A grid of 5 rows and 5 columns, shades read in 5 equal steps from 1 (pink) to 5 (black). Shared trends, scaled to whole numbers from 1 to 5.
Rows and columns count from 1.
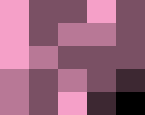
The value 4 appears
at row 4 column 5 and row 5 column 4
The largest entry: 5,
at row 5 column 5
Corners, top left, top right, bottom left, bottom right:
1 3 2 5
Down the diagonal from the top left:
1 3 3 3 5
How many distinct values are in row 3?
3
